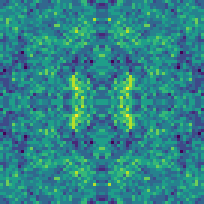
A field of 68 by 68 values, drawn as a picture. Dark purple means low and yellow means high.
Seam: none. Mirror symmetry: left to right and top to bottom. Ninth with the highest average: centre. Slope: none.
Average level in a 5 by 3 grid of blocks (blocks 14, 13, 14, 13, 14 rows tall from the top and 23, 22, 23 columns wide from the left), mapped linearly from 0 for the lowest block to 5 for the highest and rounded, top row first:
1 2 1 | 0 0 0 | 0 5 0 | 0 0 0 | 1 2 1
